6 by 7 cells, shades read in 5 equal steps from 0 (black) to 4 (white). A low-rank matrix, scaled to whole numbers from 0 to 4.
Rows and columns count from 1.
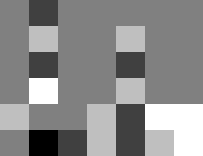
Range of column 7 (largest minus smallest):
2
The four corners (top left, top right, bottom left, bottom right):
2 2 2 4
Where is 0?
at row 6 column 2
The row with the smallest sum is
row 3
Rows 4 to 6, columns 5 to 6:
3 2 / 1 4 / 1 3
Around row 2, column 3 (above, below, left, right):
2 2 3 2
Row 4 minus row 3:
0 3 0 0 2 0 0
